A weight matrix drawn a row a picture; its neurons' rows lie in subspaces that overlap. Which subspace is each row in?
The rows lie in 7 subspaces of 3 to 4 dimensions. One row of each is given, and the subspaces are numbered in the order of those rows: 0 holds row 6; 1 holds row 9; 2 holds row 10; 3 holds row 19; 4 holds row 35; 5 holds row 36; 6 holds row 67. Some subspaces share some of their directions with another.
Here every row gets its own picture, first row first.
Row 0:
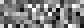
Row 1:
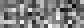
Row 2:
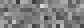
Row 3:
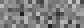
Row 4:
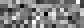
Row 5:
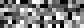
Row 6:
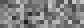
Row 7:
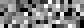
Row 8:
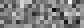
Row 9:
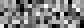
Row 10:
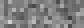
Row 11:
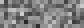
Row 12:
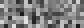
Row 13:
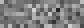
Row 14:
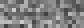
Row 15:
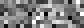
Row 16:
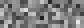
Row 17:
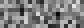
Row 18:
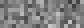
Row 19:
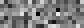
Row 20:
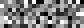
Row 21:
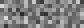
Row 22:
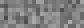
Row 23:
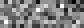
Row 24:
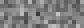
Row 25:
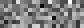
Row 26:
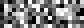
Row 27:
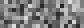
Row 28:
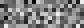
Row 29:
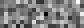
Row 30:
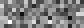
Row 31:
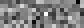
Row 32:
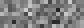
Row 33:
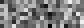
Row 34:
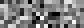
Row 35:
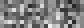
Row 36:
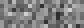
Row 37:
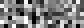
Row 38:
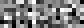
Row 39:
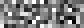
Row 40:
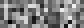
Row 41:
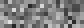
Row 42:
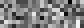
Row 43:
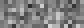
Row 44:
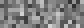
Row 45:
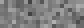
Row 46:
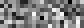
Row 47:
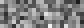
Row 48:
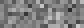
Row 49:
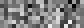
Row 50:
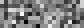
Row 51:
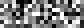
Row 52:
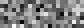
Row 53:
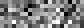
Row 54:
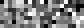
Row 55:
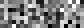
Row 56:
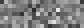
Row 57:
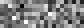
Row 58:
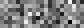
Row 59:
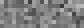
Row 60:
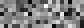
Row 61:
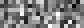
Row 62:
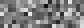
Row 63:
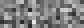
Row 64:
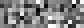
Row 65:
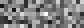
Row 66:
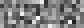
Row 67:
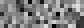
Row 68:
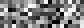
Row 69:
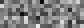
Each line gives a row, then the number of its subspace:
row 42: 1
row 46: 1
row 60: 1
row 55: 0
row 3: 2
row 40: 2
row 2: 1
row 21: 5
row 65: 4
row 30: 2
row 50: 6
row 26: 2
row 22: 2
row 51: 1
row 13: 3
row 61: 1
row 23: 5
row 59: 6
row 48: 5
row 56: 3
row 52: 2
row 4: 0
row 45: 6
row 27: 5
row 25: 1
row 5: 1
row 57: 0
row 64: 5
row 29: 0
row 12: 4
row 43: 5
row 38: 4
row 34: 0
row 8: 1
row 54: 6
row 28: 5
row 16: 1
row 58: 0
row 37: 4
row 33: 0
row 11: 6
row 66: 5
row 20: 2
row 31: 0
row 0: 3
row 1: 4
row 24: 3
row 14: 4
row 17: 1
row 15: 0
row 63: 4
